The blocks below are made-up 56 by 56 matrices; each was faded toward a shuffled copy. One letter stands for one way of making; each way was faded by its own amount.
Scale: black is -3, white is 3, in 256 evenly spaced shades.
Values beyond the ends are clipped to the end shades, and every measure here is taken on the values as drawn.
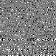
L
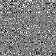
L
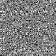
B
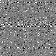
L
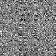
B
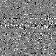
L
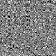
B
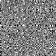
B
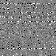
L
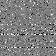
L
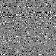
L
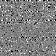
L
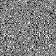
B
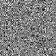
B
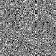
B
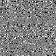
L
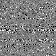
L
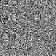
B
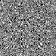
B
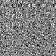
B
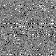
L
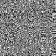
B
